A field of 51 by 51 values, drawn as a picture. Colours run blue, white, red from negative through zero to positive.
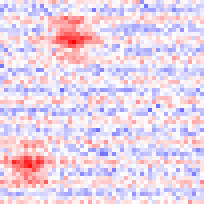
Neither half mirrors the other. Two bumps rise from the field. On average the colour sits 50% of the way up the scale. Horizontal stripes repeat 10 times down the table.
